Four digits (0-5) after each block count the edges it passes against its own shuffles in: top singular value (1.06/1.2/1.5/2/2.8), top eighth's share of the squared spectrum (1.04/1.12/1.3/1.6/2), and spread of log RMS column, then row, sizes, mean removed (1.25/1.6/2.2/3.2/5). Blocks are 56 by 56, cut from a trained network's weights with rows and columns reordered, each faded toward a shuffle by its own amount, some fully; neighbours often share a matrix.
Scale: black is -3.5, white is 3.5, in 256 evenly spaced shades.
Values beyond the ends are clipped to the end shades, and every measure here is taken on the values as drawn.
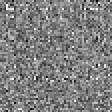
3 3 1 2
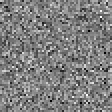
2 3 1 1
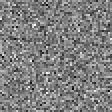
1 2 1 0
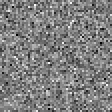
0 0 0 0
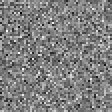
0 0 0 0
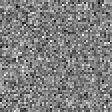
2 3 1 1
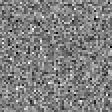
2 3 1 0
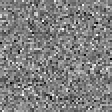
2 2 0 1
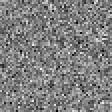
1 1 0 0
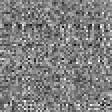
3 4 1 3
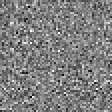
2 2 0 1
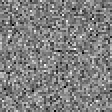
0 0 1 0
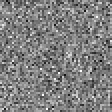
0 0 0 0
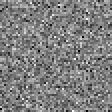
1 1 0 0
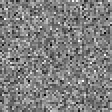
2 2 0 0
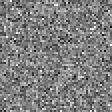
1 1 0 0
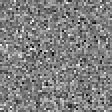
0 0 0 0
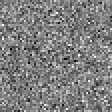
1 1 0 0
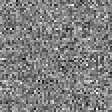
3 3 0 2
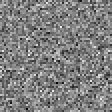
2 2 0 1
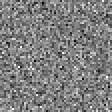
1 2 0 0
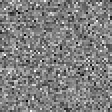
2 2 0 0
